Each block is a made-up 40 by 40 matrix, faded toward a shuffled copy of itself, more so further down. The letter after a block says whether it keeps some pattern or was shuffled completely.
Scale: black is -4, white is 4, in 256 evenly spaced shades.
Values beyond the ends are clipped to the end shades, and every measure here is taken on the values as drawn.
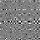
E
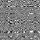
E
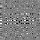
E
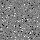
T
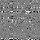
E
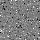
T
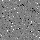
T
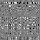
E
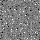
T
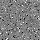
T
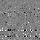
E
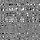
E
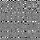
E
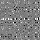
E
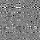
E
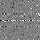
E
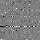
E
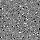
T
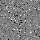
T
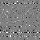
E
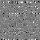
E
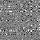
E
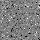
T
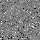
T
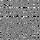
E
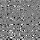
E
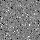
T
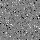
T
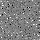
T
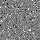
T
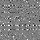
E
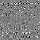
E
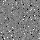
T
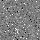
T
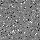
T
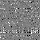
E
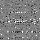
E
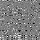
E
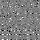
E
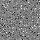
T
